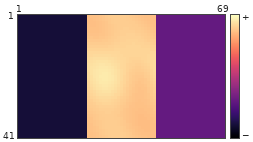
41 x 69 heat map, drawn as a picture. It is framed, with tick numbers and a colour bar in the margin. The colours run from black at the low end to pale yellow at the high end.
It is made of 1 by 3 panels. Panel 1,1: very low, flat. Panel 1,2: very high, smooth, faint in contrast. Panel 1,3: low, flat.
